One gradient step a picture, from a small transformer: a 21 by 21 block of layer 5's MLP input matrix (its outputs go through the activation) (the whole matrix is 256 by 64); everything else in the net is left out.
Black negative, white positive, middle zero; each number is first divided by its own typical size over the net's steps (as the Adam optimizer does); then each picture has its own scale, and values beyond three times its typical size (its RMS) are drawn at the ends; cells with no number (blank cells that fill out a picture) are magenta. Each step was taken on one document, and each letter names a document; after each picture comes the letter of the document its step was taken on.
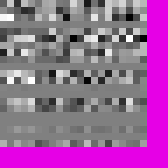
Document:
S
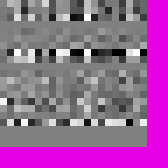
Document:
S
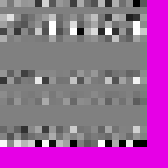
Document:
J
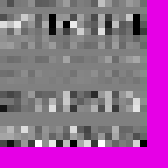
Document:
J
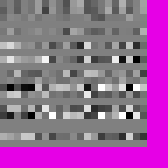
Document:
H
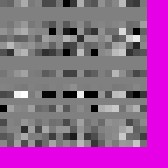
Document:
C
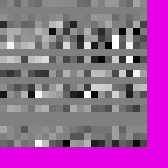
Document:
H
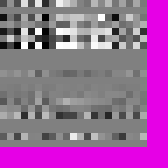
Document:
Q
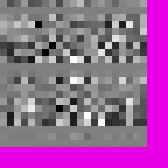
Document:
S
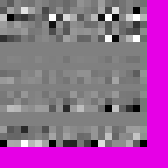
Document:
J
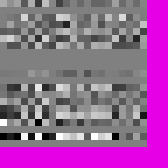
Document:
Q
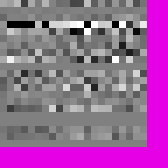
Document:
H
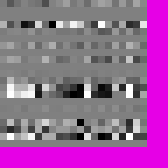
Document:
H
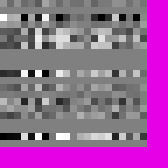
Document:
Q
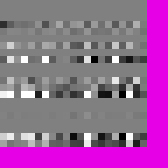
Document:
H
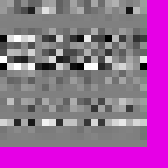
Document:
S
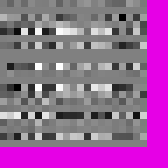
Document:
Q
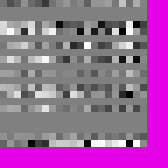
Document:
H
